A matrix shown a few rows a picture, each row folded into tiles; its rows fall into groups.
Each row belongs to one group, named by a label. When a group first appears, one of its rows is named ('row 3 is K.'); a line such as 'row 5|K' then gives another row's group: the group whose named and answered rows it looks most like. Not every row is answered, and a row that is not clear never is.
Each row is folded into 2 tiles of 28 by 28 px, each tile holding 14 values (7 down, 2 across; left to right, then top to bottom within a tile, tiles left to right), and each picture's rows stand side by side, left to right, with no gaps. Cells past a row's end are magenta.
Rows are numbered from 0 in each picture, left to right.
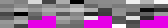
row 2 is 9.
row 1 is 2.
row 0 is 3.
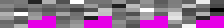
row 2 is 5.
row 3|9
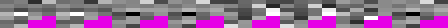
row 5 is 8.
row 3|3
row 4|8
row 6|8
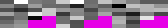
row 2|5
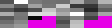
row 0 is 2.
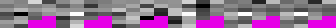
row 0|3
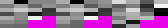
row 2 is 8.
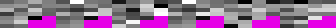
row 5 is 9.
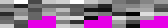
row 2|5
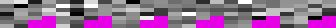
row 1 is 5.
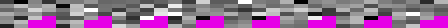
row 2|8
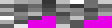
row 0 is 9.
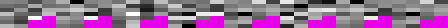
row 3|5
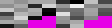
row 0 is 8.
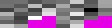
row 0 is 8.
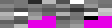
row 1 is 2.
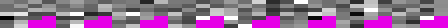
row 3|8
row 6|5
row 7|8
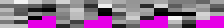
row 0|9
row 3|5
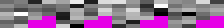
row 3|3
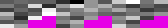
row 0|8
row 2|9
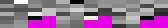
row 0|2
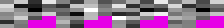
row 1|5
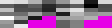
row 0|9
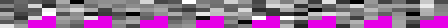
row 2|3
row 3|2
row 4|8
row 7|5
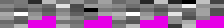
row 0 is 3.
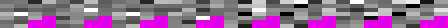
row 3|8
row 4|5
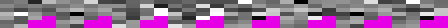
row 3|8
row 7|2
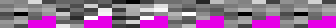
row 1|8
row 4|3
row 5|3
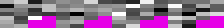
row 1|3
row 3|5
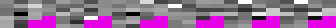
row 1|8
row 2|3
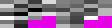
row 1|8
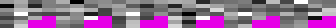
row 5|2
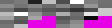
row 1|2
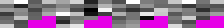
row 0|9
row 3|9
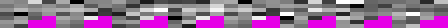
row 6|9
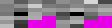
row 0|5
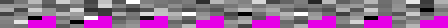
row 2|2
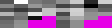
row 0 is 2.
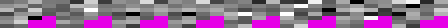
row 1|5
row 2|3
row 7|9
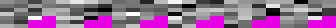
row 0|8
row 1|9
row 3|9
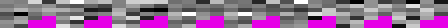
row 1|9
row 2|9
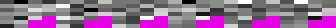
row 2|8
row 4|9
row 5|2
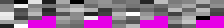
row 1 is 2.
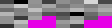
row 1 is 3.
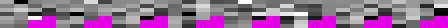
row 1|3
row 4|2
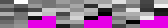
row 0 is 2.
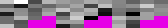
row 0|9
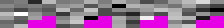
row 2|5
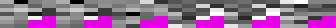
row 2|3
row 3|8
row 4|8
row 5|9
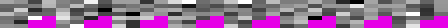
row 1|9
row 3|9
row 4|9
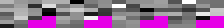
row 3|2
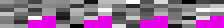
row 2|9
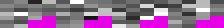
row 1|2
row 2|8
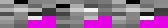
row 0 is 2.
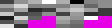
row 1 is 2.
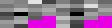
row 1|5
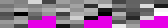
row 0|3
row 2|8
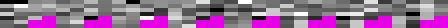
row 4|2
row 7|5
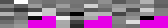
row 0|2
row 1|5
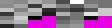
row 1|2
